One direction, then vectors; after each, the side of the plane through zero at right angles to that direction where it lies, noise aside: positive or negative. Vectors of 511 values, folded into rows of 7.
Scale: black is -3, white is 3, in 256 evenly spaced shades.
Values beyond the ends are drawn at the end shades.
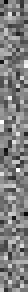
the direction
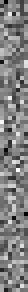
positive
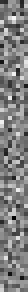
positive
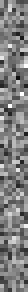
positive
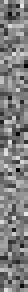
negative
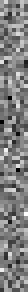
negative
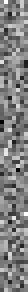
negative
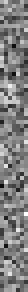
negative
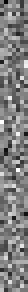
positive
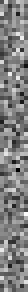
negative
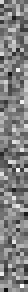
positive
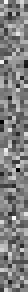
negative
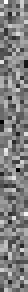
negative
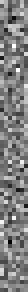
negative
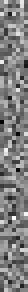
negative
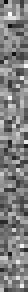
positive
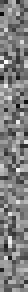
positive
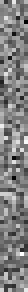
positive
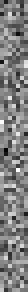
positive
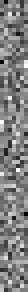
positive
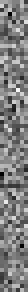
negative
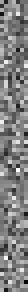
positive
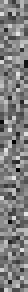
negative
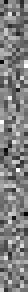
positive
